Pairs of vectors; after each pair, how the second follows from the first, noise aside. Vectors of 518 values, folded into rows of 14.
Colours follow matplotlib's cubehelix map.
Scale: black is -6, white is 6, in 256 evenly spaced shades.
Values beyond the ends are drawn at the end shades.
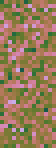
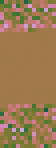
partly zeroed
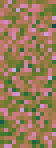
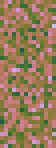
sign-scrambled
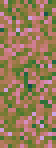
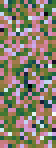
scaled up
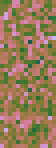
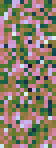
scaled up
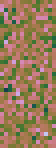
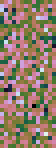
scaled up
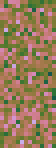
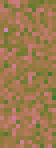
shrunk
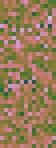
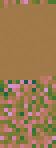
partly zeroed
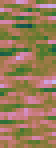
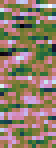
scaled up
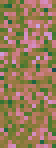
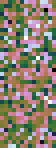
scaled up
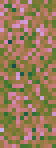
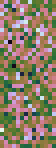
scaled up
